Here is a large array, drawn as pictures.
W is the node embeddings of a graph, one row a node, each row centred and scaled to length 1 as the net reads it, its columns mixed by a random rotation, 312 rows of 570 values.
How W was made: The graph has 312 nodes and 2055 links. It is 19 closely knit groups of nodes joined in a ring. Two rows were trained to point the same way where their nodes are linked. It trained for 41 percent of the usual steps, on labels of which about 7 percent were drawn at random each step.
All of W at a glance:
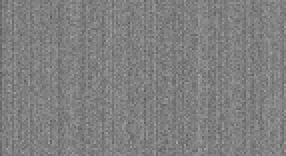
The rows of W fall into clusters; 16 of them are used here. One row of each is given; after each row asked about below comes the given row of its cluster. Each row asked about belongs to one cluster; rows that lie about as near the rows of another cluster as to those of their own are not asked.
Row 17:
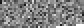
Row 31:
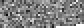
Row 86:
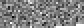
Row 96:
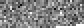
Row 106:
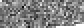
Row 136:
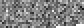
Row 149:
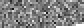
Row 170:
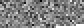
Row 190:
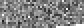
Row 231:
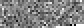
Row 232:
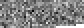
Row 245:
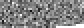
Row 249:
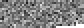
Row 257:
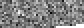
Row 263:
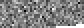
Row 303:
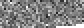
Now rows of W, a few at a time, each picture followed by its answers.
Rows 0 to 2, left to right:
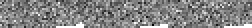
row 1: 249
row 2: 263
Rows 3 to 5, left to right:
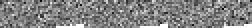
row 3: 170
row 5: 96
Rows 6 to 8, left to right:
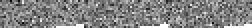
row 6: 149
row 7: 31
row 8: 263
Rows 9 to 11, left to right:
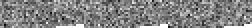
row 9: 232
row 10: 231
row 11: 257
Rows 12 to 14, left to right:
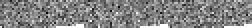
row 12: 149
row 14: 149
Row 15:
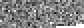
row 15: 249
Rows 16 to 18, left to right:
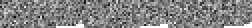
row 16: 263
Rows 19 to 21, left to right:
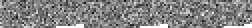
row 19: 303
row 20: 170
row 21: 257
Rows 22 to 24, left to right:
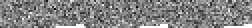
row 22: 96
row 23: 303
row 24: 106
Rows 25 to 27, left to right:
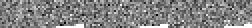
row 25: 136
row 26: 17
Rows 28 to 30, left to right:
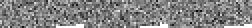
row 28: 96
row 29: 249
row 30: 232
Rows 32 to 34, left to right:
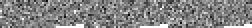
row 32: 96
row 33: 86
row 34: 263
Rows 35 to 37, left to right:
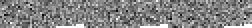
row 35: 86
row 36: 232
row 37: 249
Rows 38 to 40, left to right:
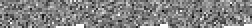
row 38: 86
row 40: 232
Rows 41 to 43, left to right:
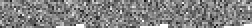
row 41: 257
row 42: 303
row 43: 106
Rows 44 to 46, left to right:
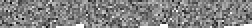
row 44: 245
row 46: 245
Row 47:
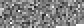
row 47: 86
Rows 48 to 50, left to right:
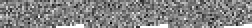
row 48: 170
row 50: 106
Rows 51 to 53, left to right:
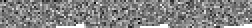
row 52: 245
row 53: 303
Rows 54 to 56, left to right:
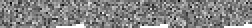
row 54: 245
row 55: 190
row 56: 263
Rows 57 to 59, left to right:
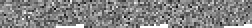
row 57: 96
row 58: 170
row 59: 263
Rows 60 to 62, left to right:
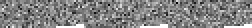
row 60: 86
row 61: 17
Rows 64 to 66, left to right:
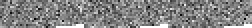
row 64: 245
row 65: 106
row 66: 249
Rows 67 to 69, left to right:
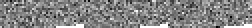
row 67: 149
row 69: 303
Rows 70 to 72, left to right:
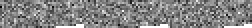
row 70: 257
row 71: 257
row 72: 149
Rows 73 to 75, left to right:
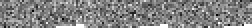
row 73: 232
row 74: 190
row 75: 249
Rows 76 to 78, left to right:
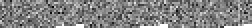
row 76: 257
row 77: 170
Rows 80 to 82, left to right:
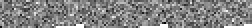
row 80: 257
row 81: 257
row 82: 149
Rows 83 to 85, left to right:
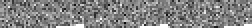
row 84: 17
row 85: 303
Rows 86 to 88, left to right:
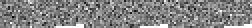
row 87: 170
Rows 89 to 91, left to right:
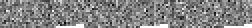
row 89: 136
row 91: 303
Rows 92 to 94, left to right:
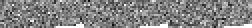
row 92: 31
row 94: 245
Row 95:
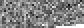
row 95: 190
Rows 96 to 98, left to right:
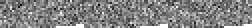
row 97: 106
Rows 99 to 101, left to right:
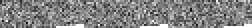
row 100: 17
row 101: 231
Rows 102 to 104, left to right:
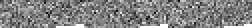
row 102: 190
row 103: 232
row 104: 263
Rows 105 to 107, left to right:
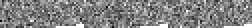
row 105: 31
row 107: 86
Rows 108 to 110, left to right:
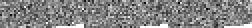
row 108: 106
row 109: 17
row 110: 245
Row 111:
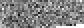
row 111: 231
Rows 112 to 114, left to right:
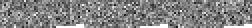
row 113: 190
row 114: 232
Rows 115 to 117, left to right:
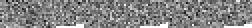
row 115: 106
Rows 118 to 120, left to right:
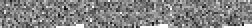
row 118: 149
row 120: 231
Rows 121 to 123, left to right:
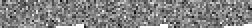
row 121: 303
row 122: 257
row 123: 136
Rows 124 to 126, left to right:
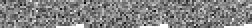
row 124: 149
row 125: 17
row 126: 149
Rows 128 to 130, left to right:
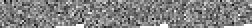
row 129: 263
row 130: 136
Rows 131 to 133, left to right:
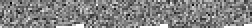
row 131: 245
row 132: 86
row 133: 17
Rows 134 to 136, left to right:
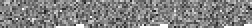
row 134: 31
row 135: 17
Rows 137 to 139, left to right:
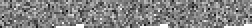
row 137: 257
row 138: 136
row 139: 303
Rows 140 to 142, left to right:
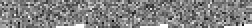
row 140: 190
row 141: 190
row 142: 249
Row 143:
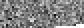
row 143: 31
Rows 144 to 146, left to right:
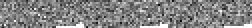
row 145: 149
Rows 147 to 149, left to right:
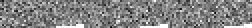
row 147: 263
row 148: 149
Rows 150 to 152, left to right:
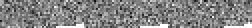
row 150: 106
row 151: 149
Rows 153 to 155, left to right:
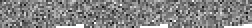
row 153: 17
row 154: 86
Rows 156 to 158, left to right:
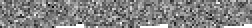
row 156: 257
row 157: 245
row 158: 231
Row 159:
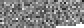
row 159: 31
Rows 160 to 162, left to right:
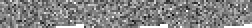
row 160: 106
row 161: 96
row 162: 86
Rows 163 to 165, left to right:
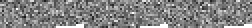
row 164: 31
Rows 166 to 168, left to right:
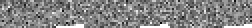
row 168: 303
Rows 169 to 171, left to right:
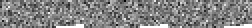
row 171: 245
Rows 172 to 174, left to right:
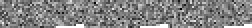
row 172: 257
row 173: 245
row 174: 149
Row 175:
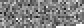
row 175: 31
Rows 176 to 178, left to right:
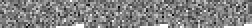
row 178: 86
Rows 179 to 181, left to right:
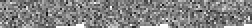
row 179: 303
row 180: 303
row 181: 232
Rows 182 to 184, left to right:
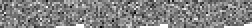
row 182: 257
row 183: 190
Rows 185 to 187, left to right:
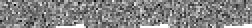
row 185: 106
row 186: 149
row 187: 190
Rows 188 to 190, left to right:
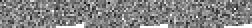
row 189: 170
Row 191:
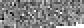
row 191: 249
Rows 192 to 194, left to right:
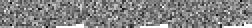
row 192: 245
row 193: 245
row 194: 249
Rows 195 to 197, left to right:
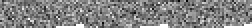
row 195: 31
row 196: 190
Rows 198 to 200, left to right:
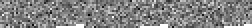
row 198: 190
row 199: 96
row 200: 263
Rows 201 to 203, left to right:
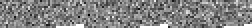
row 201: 170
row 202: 96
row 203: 257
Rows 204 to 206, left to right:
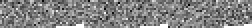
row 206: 96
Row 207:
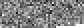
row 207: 190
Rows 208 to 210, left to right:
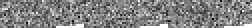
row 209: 17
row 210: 106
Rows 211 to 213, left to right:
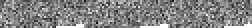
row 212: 263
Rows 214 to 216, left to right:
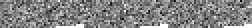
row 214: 96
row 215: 249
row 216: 249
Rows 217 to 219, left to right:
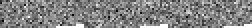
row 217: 17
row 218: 232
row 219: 257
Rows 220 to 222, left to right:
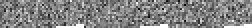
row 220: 136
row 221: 96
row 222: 149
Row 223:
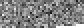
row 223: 190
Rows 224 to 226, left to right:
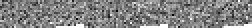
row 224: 249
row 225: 232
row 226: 96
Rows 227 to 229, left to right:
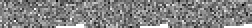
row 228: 303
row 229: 149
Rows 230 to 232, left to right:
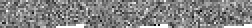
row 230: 136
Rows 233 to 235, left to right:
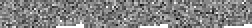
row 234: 170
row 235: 31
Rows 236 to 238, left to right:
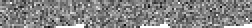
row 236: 303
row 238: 303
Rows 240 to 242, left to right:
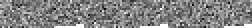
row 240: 96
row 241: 86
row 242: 17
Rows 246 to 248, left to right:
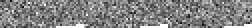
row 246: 263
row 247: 190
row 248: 257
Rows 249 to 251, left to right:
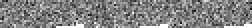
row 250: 86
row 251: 263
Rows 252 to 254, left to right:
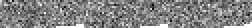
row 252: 106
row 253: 190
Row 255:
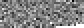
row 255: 249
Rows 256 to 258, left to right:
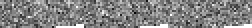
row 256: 257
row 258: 190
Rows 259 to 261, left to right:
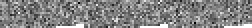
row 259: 106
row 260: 31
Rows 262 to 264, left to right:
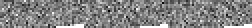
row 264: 149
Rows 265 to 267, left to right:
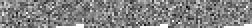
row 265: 190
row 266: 136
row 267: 86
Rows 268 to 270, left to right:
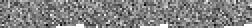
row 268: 136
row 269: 245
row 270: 136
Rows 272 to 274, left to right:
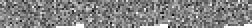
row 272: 106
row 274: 96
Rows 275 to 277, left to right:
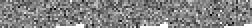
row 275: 96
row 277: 136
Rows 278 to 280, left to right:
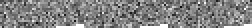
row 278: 149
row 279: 190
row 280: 86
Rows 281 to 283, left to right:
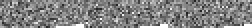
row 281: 245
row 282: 31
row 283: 231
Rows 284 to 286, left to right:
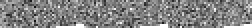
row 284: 231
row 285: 245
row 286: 245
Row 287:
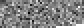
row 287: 86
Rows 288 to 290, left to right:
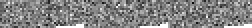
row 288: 136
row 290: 170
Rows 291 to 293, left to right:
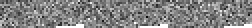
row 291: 263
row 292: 249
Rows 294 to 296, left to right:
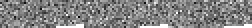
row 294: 170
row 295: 17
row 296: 232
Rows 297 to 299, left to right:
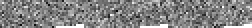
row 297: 257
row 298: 232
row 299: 106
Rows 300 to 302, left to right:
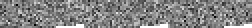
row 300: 257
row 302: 149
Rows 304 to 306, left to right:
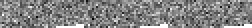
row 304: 190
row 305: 31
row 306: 231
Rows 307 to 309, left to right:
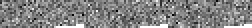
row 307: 17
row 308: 232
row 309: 86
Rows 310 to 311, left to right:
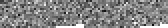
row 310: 263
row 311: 249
